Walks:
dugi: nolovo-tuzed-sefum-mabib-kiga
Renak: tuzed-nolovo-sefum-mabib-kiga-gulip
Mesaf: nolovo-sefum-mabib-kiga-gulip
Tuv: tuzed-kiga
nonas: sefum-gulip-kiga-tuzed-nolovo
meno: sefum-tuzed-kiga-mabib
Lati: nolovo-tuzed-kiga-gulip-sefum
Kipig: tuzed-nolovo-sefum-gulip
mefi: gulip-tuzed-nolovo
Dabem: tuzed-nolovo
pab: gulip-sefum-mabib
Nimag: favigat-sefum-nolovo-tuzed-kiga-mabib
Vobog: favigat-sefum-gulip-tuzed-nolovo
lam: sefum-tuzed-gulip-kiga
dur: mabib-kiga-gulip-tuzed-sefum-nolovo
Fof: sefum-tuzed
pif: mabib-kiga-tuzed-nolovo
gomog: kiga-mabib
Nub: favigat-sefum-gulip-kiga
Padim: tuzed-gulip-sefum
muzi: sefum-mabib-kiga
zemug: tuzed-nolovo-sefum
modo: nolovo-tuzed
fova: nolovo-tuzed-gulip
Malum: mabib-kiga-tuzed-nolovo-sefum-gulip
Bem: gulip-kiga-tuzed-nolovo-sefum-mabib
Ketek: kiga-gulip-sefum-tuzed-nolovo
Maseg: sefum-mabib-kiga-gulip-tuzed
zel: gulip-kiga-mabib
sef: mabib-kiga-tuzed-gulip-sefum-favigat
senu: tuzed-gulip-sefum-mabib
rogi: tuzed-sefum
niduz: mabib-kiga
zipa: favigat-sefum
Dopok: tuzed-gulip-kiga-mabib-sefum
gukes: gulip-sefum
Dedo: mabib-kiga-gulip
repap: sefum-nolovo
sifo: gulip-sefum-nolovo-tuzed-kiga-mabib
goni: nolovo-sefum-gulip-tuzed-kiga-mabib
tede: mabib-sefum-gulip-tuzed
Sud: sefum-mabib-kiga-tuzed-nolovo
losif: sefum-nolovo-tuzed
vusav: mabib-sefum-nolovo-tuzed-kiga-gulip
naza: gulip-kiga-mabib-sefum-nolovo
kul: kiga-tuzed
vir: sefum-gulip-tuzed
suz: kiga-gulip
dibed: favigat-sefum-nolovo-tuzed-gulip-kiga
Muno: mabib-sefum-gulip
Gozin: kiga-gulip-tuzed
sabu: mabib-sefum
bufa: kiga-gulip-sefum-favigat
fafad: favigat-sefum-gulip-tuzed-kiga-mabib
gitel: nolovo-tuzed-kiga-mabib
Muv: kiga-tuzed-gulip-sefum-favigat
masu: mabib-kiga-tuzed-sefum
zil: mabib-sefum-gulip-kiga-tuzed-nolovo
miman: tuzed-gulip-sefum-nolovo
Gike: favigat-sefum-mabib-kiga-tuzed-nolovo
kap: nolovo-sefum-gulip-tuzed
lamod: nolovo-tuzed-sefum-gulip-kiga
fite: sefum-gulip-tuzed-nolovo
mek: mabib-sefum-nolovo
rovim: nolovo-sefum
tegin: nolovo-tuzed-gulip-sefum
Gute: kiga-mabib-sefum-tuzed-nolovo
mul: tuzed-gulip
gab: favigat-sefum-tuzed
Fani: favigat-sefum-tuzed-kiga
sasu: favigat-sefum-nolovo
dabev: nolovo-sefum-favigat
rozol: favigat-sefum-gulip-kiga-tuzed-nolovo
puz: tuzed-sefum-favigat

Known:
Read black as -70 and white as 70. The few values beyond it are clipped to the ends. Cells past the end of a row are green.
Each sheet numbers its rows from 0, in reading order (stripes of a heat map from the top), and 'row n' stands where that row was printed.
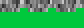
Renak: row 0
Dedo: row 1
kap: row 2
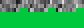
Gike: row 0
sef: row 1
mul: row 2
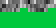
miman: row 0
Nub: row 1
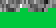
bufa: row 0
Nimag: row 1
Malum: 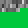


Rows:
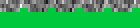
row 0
Ketek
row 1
sasu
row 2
gab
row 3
goni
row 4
dur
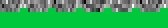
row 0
sifo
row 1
Dabem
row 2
Kipig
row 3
fafad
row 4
Muv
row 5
pab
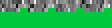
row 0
zil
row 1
senu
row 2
modo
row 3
fite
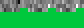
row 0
dabev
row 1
suz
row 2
Gozin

